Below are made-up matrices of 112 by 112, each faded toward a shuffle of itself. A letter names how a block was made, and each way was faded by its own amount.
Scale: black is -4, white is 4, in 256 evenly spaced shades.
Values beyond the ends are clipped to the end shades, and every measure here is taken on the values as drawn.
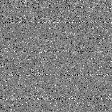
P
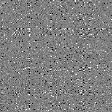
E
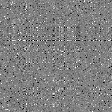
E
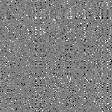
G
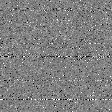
P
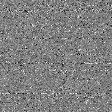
P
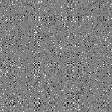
G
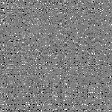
E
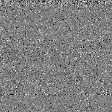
P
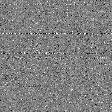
P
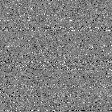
P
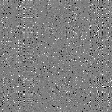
G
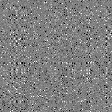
G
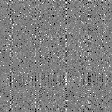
G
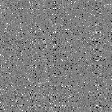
E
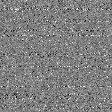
P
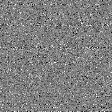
P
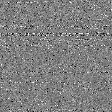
P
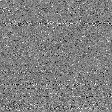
P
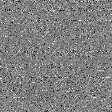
P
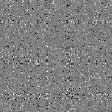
E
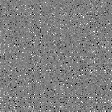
E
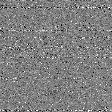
P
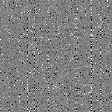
G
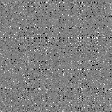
E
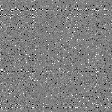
E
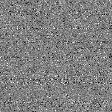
P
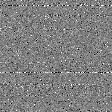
P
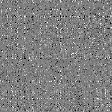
E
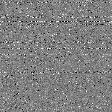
P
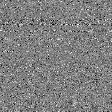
P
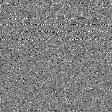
P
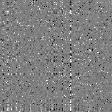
G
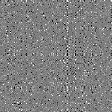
G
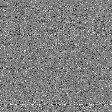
P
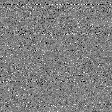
P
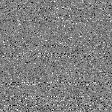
P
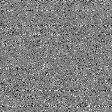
P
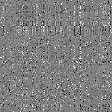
G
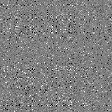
E
